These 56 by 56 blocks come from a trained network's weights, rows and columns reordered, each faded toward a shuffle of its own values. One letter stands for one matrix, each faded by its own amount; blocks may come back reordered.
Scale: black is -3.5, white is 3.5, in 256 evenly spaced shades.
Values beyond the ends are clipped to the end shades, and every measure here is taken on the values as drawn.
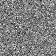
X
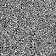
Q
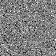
Q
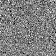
Q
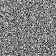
X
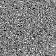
Q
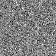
Q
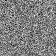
X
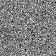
Q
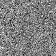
Q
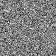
X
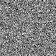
Q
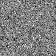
Q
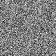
X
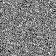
X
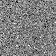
Q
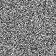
X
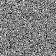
Q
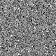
Q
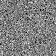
Q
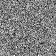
X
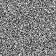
X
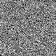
Q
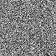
X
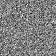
X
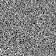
Q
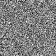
X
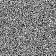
X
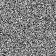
X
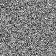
X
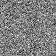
X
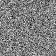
X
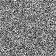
X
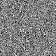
Q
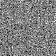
Q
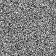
X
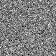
X
